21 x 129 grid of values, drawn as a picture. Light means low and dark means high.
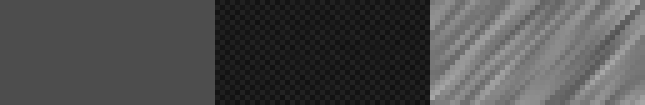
The table splits into one row of 3 panels. Panel 1,1: high, flat. Panel 1,2: very high, checkered, faint in contrast. Panel 1,3: middling, slanting up to the right.
